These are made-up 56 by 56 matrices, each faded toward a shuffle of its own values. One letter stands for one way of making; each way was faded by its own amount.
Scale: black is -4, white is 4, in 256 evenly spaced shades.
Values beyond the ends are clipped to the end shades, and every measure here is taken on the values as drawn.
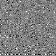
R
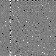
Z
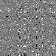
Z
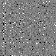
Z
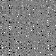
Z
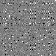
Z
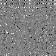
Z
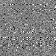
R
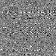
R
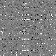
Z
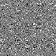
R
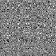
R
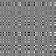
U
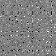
Z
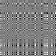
U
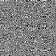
R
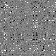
Z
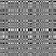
U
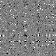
Z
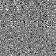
R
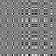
U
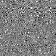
R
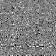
R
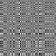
U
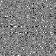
R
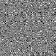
R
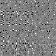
Z
